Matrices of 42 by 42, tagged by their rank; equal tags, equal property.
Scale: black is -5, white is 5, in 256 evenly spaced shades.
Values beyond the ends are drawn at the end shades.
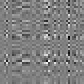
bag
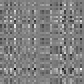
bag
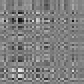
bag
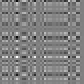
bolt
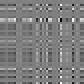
bolt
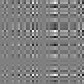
bolt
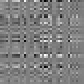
bag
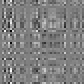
bag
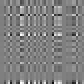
bolt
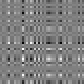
bolt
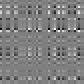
bolt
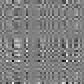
bag
